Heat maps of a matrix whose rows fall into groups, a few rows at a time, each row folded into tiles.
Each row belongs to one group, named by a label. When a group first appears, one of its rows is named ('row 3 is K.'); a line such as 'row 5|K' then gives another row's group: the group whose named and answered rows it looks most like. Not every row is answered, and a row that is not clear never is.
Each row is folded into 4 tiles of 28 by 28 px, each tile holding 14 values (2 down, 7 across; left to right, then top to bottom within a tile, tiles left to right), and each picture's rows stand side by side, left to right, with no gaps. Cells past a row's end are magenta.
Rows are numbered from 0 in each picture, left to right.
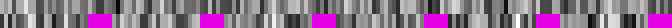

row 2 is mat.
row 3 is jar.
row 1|mat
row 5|mat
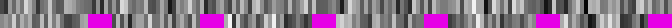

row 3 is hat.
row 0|mat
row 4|jar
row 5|hat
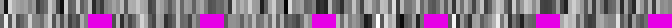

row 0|jar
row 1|jar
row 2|jar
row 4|jar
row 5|hat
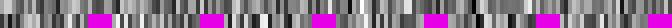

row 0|jar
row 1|hat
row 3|mat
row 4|hat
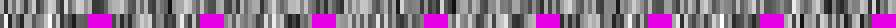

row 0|jar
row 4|mat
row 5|jar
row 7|hat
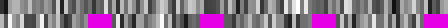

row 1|jar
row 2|mat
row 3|jar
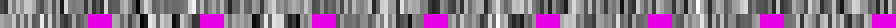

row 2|mat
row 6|mat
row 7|mat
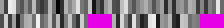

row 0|jar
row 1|hat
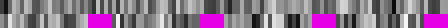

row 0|mat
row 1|jar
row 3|jar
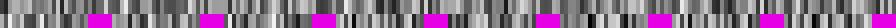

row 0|hat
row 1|hat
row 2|jar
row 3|hat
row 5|mat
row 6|hat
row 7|mat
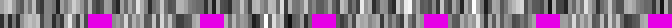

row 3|mat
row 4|mat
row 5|mat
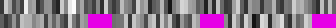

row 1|mat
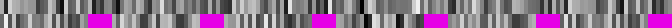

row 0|jar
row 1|mat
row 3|hat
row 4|mat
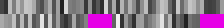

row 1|jar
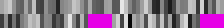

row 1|hat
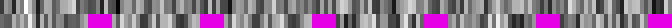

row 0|mat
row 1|mat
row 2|mat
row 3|jar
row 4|mat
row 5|jar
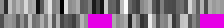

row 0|jar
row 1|hat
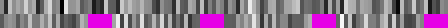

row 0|jar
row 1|hat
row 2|mat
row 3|jar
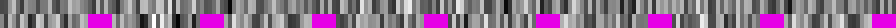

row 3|mat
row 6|jar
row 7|mat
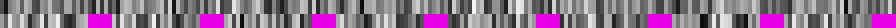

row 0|mat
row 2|hat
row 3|hat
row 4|mat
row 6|mat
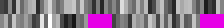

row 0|mat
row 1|jar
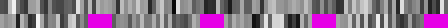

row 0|hat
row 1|jar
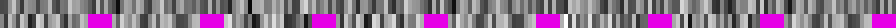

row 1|mat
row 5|hat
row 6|hat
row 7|mat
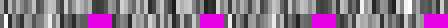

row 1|jar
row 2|jar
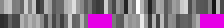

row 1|mat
